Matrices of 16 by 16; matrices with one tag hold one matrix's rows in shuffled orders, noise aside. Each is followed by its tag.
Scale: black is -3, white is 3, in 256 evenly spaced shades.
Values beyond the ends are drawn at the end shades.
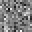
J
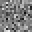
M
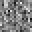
J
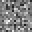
M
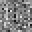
J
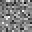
M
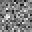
M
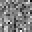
J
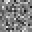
M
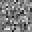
M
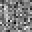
J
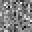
J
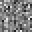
J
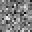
M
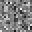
J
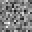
M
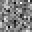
J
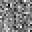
J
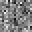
J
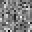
J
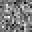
M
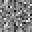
J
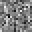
J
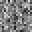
J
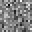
J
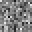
J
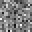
J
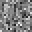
J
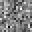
J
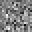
M
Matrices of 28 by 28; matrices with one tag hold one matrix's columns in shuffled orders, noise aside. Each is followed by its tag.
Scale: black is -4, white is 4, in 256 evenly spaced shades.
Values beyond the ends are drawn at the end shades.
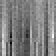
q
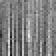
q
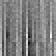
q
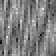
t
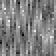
t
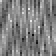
t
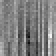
q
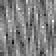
t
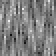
t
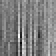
q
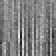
q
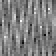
t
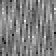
t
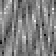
t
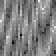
t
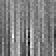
q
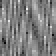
t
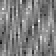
t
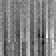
q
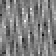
t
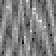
t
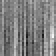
q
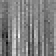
q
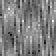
t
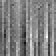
q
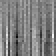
q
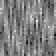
t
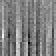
q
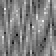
t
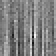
q
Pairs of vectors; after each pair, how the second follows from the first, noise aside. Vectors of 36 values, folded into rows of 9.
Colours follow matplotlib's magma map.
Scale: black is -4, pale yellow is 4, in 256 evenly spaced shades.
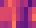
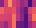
copied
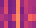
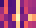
scaled up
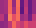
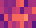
shuffled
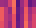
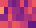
shuffled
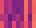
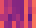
copied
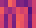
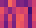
copied
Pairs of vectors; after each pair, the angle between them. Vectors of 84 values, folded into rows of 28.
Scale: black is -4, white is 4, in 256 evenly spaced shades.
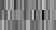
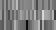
partly opposed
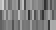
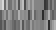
nearly parallel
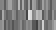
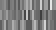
partly opposed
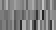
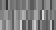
nearly opposite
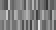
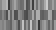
nearly opposite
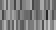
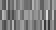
nearly opposite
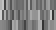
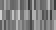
orthogonal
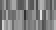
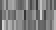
nearly parallel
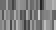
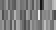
nearly parallel
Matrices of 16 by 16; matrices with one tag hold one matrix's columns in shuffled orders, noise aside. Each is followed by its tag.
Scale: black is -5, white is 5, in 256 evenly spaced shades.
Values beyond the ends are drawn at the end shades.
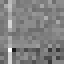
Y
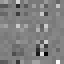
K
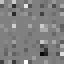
K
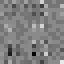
K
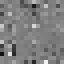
K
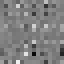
K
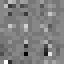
K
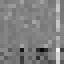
Y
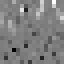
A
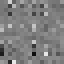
K
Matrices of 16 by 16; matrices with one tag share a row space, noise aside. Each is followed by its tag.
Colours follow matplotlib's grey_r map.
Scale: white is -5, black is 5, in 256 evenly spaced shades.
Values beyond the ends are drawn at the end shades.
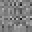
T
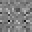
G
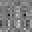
G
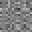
G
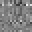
T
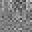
T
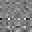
G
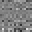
T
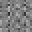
G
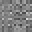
T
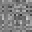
T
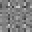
G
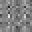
G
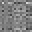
T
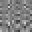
G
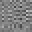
T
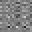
G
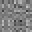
T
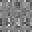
G
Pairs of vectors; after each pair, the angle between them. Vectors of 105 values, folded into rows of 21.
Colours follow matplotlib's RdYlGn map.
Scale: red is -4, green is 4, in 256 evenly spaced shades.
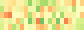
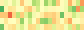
partly aligned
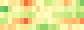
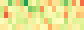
partly opposed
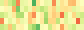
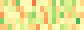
nearly opposite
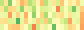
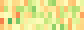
partly aligned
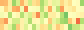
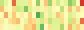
partly opposed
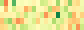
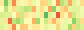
nearly opposite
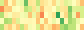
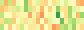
nearly parallel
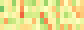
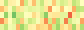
orthogonal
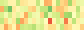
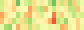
orthogonal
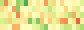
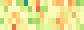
partly aligned
